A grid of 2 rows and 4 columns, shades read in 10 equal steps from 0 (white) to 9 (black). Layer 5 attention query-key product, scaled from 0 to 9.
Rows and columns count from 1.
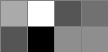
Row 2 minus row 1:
3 9 -2 -1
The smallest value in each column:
3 0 4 4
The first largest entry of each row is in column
3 2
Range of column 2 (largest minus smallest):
9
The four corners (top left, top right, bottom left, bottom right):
3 5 6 4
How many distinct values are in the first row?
4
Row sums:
14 23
